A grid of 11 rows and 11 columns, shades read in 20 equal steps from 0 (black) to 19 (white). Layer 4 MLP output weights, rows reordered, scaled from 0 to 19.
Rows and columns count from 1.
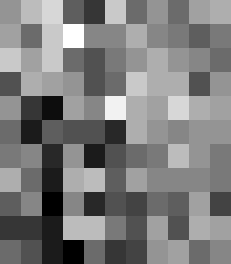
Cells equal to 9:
8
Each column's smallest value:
4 2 0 0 2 3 5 8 6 6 5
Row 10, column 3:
2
